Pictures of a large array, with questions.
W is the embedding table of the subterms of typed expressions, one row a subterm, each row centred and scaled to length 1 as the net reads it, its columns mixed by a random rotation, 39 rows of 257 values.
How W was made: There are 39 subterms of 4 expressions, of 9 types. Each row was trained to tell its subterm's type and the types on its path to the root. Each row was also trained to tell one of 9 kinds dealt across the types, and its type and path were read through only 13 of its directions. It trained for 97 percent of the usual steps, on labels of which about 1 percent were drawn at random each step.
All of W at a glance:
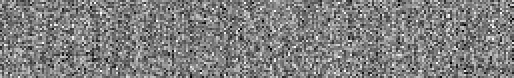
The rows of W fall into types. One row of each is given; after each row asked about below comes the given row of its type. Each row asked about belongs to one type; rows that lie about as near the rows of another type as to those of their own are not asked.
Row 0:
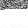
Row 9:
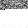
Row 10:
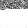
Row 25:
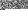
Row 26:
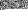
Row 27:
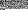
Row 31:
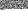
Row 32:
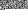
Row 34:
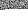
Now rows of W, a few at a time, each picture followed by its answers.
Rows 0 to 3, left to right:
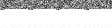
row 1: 25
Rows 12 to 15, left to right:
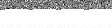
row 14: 25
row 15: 27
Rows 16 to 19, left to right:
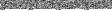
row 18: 26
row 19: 26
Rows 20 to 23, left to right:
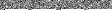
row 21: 0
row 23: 32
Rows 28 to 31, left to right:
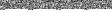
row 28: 25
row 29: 27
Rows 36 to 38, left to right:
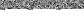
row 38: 0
